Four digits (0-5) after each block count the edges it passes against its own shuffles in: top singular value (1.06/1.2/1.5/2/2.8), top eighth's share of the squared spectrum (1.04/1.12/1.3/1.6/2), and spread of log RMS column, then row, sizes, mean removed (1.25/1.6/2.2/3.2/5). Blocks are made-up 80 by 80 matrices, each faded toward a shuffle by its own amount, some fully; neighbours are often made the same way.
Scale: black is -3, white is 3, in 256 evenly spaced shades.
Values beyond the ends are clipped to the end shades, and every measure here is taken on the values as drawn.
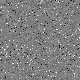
0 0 0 0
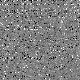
1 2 1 2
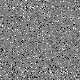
1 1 1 2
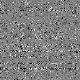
2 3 2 3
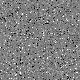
1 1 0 0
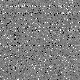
1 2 1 2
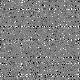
2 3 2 3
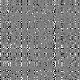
5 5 4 3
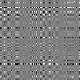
5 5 4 4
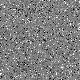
1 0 0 0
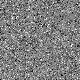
0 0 0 0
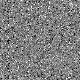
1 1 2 0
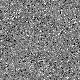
0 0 0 0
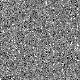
1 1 2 0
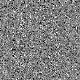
0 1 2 0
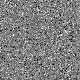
0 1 1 0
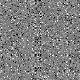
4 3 2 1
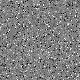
2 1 0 0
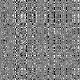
5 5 4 3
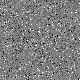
0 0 0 0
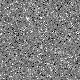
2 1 0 0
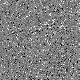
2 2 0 0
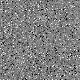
2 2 1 0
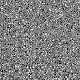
3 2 0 1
